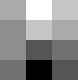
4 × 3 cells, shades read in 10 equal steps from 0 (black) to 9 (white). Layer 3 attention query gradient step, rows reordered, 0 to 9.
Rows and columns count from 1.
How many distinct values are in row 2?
3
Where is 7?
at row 1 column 3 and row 2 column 2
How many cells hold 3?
2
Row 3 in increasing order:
3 4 5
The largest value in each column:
6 9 7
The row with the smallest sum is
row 4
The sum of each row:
22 18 12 7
